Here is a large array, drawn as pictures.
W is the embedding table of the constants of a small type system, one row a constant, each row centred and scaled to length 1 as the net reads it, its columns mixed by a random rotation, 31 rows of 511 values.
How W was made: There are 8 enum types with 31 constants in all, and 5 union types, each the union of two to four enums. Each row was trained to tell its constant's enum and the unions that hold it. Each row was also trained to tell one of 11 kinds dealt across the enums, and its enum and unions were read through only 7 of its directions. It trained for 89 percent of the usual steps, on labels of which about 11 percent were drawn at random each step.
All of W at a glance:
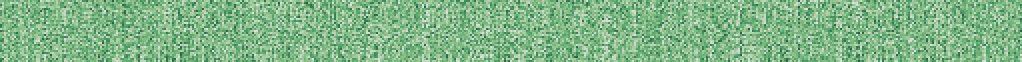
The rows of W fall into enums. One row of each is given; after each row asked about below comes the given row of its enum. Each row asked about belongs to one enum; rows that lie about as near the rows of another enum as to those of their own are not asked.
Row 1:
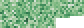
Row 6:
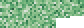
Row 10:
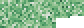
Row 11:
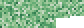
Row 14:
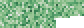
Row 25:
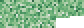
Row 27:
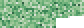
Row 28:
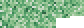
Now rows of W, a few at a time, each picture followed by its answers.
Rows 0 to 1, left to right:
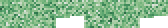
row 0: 11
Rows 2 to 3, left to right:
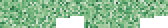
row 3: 28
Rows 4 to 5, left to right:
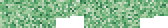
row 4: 14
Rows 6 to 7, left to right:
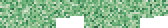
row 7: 11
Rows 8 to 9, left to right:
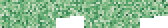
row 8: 1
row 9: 11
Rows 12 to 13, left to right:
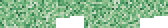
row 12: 25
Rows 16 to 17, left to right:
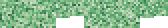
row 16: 27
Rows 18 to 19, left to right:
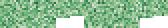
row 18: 28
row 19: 25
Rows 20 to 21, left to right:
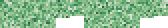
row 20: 25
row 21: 27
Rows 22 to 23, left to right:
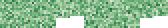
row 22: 14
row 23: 27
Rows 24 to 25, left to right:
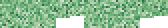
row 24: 11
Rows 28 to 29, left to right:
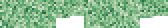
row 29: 25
